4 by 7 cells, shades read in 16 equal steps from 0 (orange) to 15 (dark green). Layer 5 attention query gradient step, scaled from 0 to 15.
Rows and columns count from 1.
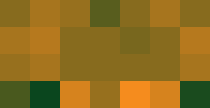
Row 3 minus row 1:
-1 0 1 -3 0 2 -2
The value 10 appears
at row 1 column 4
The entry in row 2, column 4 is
7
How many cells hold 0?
1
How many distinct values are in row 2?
4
